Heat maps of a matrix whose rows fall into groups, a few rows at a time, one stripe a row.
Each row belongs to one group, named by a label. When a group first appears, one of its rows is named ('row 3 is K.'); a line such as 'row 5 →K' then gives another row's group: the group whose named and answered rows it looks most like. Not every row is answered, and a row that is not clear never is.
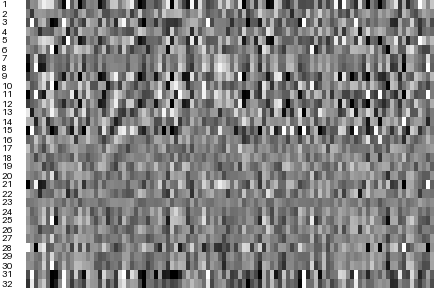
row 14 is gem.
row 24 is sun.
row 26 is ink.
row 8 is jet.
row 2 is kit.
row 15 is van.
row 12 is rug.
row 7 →jet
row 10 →sun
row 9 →rug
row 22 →ink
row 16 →jet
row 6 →sun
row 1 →rug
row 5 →rug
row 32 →van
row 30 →sun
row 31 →van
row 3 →van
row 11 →jet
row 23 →rug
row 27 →sun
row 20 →sun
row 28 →gem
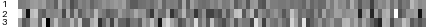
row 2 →gem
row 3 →sun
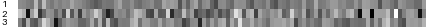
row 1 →sun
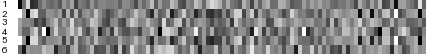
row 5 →gem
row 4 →sun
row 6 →kit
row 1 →jet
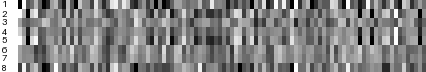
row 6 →ink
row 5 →gem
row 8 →van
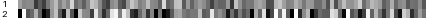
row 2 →van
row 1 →ink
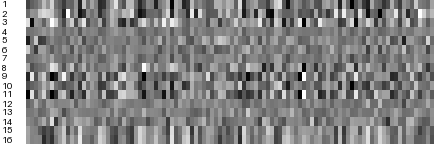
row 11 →van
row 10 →rug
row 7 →rug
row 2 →rug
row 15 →ink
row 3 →kit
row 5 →jet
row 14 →sun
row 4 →rug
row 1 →rug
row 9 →van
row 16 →ink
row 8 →kit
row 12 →jet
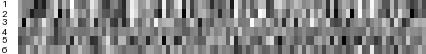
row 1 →ink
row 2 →ink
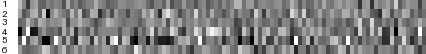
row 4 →jet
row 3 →jet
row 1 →gem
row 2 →sun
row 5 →van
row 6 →kit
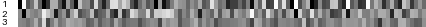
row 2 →kit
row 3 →sun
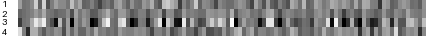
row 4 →gem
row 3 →rug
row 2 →rug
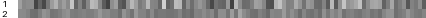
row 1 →ink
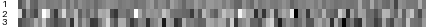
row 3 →rug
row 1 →jet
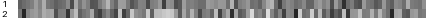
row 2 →kit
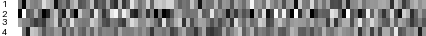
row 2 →van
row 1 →kit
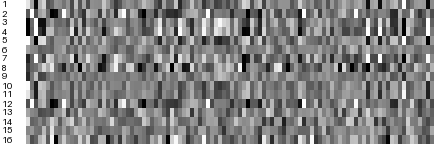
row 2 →van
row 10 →gem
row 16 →sun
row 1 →gem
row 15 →sun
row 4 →jet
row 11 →gem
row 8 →rug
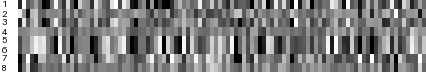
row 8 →jet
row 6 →rug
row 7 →jet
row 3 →van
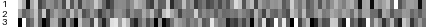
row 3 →van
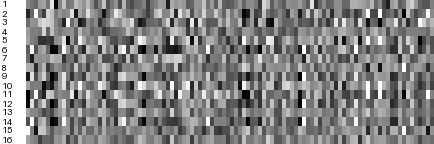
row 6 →van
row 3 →rug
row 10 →ink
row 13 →ink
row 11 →jet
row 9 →van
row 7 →kit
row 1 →sun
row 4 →sun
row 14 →van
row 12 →van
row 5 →ink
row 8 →gem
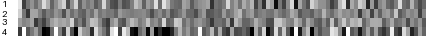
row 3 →ink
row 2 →gem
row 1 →kit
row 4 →van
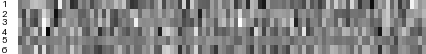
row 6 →sun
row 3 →kit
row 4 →sun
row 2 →kit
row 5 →jet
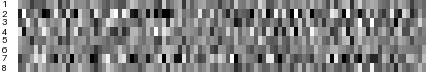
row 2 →van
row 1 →ink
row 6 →sun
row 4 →kit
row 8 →jet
